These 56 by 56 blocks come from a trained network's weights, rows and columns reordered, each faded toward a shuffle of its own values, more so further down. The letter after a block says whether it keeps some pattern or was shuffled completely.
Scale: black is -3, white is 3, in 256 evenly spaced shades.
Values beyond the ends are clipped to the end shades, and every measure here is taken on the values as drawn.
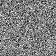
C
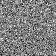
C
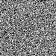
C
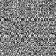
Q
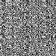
Q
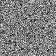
C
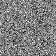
C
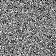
C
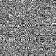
Q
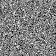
C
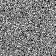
C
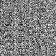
Q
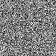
C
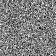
C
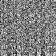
Q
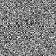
Q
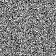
C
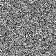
C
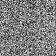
Q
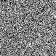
C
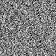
Q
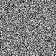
Q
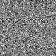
Q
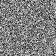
C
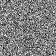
C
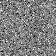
C
